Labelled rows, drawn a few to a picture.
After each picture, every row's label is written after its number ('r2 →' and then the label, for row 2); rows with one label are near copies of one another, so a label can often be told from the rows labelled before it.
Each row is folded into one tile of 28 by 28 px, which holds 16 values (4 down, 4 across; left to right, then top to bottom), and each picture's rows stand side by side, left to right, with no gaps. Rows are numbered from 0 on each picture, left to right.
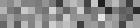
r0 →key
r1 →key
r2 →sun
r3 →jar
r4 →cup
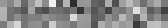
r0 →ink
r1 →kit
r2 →jar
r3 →cup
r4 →sun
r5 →ink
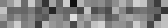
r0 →ink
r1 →cup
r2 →jar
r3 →ink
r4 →kit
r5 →cup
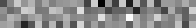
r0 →sun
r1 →key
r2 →key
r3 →jar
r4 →jar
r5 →jar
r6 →key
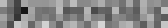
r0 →cup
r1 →ink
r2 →ink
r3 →ink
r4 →ink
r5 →key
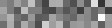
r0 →key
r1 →cup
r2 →cup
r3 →jar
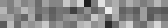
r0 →key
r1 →ink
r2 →kit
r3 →sun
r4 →ink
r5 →ink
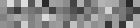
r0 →kit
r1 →jar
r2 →cup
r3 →sun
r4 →cup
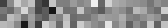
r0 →sun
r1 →cup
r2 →key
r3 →kit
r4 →key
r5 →key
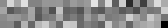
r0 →kit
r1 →ink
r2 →ink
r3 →kit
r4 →jar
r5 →sun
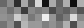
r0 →jar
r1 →jar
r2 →jar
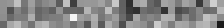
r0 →ink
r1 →ink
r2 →jar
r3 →key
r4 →cup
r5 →cup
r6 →ink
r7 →sun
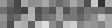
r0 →cup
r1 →ink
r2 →ink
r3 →jar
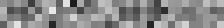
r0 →ink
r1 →sun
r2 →jar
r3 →sun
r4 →ink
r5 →cup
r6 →ink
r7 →kit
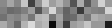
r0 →kit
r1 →sun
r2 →cup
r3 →sun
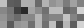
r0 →cup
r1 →key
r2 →key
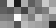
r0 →jar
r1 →sun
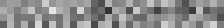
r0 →key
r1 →key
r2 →key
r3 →cup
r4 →key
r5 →kit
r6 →cup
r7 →ink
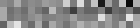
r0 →ink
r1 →key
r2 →kit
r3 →jar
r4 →jar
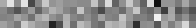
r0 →kit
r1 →sun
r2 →key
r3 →kit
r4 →sun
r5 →jar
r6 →ink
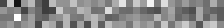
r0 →jar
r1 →cup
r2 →key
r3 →key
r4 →kit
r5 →kit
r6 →ink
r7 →ink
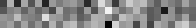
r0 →jar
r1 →jar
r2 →ink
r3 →sun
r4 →sun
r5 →cup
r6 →ink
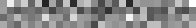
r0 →kit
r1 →jar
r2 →jar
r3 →cup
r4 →jar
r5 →ink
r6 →kit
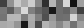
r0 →sun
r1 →cup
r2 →jar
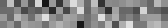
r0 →jar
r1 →jar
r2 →sun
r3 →jar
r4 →ink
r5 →ink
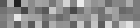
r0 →jar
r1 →key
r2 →kit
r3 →key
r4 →ink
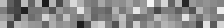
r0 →cup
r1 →jar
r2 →sun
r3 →ink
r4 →key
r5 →kit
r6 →jar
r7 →key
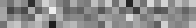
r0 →ink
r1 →sun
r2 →ink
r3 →kit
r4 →jar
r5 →kit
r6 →kit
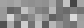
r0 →key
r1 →key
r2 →jar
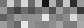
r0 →kit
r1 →jar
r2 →jar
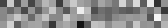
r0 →jar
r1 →sun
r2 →sun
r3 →ink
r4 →kit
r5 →jar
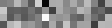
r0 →ink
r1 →jar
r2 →key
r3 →cup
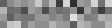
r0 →ink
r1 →kit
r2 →jar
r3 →kit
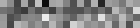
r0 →cup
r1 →jar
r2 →cup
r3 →jar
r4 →key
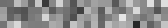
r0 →ink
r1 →jar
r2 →cup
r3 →key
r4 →sun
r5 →kit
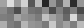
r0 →kit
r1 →jar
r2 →jar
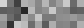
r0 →cup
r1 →key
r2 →kit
